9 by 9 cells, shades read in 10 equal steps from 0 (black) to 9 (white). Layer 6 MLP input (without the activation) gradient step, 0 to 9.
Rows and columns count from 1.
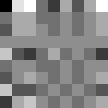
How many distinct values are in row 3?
4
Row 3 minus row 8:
-4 3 3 1 -1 1 -1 1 3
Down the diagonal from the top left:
0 6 6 5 6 5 4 4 6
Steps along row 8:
down same up up down up down down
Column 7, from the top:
3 4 4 5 5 4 4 5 4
